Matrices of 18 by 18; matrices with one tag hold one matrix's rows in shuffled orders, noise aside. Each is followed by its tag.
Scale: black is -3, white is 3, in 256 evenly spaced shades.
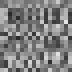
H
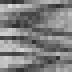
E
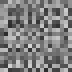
H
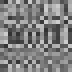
H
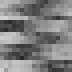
E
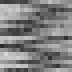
E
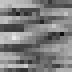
E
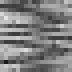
E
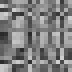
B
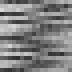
E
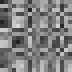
B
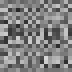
H
